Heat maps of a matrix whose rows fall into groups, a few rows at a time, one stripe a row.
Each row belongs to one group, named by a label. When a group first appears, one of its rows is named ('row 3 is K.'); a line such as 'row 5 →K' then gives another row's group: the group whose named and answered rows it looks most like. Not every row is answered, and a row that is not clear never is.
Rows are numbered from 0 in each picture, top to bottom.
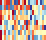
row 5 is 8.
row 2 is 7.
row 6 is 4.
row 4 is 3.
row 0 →7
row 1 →8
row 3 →7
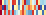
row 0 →3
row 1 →8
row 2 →7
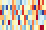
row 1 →3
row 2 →7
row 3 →3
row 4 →7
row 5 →4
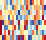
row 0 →4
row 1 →8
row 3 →4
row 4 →7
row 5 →3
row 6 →7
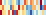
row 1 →7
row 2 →7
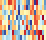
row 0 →3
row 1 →3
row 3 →4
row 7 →4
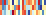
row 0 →8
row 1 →7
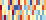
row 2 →7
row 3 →8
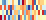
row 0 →3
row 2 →8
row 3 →4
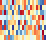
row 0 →7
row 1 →3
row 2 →8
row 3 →4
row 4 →3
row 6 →4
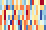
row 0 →4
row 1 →8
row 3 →8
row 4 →7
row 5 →3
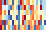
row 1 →3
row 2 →4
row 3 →3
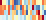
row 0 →4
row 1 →7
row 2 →3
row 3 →4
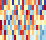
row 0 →8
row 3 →4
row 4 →4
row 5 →3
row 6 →8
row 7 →8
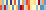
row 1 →8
